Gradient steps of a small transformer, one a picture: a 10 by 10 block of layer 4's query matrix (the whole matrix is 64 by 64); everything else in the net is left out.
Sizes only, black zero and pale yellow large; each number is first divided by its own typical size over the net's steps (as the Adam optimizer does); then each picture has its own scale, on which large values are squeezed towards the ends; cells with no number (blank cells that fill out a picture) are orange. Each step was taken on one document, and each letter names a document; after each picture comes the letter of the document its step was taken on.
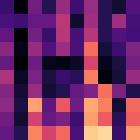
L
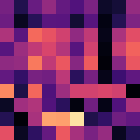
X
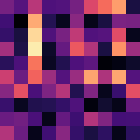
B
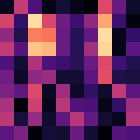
B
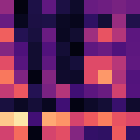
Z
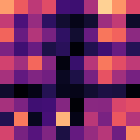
Z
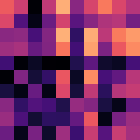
L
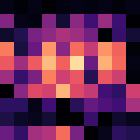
X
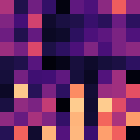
B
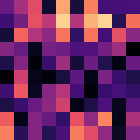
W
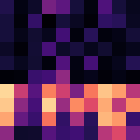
X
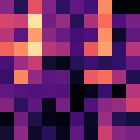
B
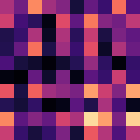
L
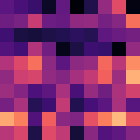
Z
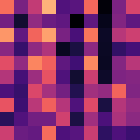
X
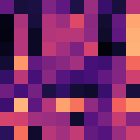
Z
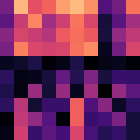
L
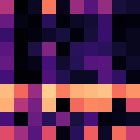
X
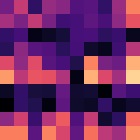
Z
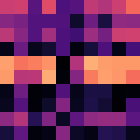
Z
